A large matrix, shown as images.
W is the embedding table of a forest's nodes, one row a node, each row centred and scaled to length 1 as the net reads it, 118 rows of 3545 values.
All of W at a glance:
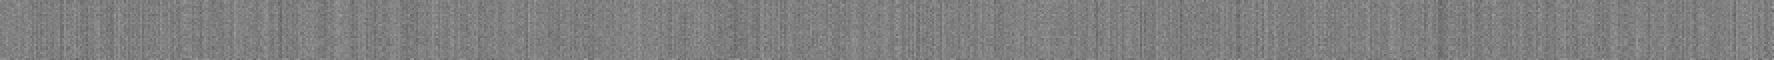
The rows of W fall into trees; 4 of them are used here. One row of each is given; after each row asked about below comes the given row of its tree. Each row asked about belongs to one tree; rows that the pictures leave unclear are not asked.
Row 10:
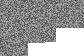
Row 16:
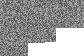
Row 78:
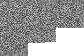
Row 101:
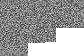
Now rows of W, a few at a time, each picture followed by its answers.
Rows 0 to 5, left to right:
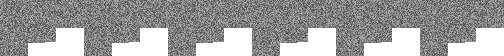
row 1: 16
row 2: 16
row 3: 101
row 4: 10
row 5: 16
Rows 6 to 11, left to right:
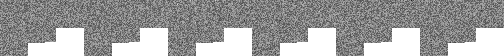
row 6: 16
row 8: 78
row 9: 16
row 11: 10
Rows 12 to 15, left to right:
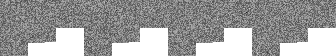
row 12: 10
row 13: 78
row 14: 10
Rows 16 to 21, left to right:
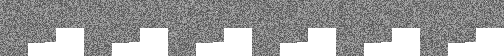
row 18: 78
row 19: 16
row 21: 101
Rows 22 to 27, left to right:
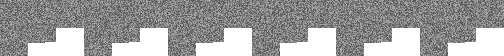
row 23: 101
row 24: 10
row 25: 78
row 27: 78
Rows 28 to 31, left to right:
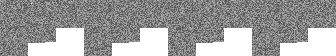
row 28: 16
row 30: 16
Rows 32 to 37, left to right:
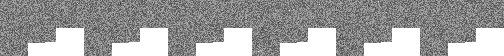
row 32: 78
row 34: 16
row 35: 101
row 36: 78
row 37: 10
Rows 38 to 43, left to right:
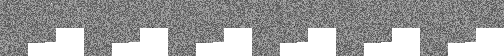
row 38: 16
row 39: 16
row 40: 16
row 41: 16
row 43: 78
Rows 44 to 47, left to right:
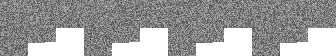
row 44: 78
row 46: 10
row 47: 78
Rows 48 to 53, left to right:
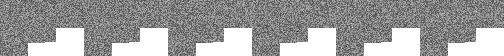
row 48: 10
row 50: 16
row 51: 16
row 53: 101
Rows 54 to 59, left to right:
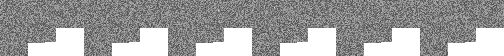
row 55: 16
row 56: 16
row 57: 16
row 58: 16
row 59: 78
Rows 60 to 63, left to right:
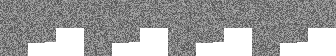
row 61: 10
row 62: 78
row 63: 16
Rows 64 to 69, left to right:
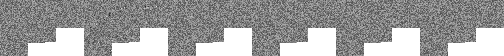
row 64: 16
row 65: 101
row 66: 10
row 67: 10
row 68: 10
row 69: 78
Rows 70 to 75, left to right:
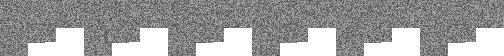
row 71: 10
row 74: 101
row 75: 16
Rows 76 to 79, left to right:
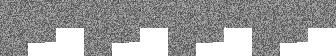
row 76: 10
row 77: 78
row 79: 78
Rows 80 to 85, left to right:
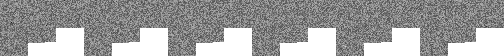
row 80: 78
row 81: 16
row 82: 10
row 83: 78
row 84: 78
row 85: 10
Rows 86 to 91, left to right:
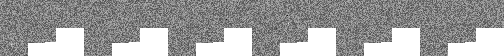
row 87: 10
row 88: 78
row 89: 78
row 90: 78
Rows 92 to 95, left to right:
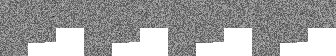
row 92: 10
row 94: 16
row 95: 16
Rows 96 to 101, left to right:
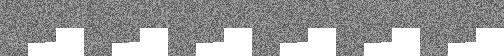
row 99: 16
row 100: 16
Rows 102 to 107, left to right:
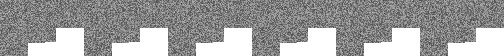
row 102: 16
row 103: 78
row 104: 78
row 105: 101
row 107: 78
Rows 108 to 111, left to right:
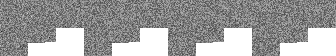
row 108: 16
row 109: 10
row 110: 16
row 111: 78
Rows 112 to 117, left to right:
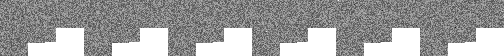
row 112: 78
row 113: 16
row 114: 16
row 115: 16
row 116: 101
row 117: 10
